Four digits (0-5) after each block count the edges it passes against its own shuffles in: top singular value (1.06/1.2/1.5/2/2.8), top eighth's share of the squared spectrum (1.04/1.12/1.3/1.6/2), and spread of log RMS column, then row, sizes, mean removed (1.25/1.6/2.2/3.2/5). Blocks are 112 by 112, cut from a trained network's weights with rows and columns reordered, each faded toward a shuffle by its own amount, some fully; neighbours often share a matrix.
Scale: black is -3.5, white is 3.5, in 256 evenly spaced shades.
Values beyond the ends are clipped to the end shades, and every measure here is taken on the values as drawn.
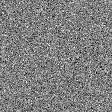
1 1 0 0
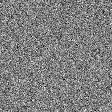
1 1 0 0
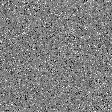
1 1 0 0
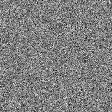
2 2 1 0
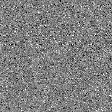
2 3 0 2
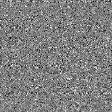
3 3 1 3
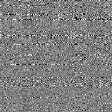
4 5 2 4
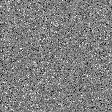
0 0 0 0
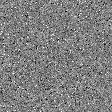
0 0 0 0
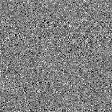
3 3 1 2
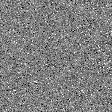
1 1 0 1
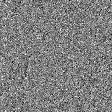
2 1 0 0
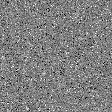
1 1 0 0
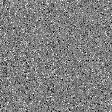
2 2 1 0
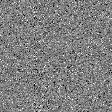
2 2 1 0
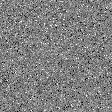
0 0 0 0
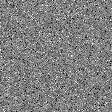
0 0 0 0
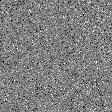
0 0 0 0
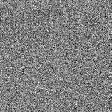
3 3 1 0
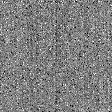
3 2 0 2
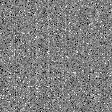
2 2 0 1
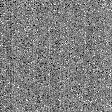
2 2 0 1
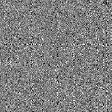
4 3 3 1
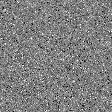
1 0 0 0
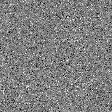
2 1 0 0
